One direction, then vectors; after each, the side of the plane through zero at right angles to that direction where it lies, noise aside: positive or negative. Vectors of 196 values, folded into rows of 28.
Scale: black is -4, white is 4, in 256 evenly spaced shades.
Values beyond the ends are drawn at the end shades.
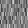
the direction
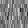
negative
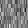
positive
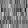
positive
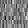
positive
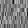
negative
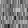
negative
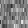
positive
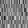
positive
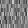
positive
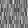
positive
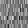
negative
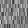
negative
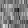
positive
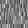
positive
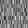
positive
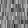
negative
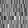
positive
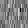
negative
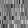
positive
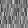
positive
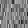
negative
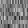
negative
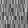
negative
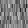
positive
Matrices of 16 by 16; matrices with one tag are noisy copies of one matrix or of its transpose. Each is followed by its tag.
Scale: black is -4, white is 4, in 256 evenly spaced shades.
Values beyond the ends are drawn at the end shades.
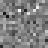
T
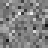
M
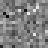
T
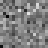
T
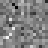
T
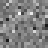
M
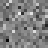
M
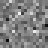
M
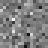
M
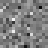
M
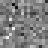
T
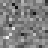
T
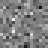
M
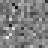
T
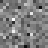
M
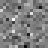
M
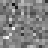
T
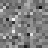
M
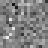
T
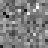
T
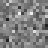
M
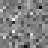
M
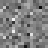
M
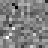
T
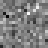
T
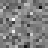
M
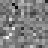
T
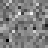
M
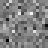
M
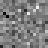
T
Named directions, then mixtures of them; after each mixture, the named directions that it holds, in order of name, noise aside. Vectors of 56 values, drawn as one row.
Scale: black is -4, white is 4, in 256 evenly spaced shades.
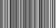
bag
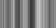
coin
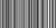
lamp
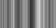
coin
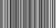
bag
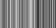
bag, coin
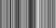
bag, coin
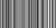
lamp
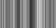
coin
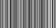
bag, lamp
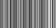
bag, lamp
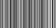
bag, lamp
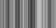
coin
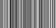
bag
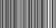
bag, lamp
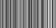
bag, lamp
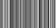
bag, lamp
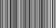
bag, lamp
